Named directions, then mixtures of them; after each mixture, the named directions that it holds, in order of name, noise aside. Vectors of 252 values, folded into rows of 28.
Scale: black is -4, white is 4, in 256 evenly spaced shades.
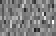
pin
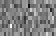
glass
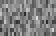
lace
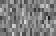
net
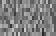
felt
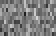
glass, lace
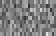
felt, glass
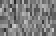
felt, net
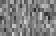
net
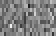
glass, lace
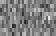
net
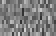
felt, net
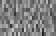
felt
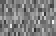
felt, pin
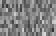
felt, lace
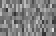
felt, lace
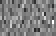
pin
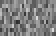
lace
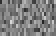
felt, pin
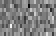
glass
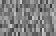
felt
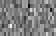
glass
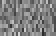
felt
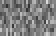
glass, lace
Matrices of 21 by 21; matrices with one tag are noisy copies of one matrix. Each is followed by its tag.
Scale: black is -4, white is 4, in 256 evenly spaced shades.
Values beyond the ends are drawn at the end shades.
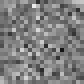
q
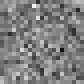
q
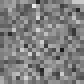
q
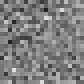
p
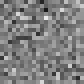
p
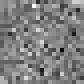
q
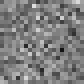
q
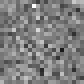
q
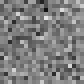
p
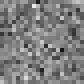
q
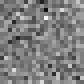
p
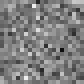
q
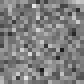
q
